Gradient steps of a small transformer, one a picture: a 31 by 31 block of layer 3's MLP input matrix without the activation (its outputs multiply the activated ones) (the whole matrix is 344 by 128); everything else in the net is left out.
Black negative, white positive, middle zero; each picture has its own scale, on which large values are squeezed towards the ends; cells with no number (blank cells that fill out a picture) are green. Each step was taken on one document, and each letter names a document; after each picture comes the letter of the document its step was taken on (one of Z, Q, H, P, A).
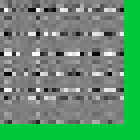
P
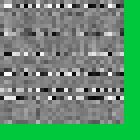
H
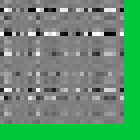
P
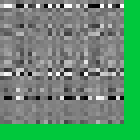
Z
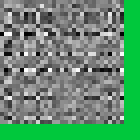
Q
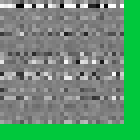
Z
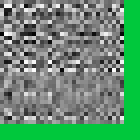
Q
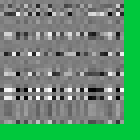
H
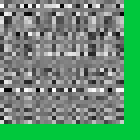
H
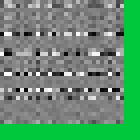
H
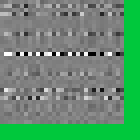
H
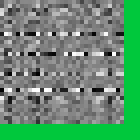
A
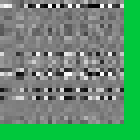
Z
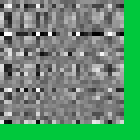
A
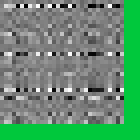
H
